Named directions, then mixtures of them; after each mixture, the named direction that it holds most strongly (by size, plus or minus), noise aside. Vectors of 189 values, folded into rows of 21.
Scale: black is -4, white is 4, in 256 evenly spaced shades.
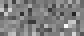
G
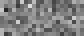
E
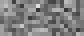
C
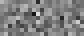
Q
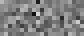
Q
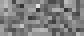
C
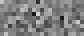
Q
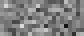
C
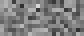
C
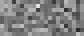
C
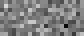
G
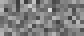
E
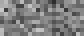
C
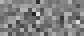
Q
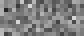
E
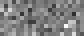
G
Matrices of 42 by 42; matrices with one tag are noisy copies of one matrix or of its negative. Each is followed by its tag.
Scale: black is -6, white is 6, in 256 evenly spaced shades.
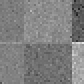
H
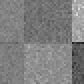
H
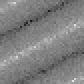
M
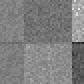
H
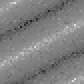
M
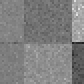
H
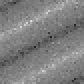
M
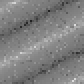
M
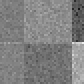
H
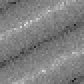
M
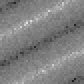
M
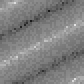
M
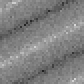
M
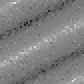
M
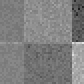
H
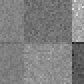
H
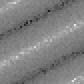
M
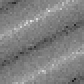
M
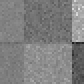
H
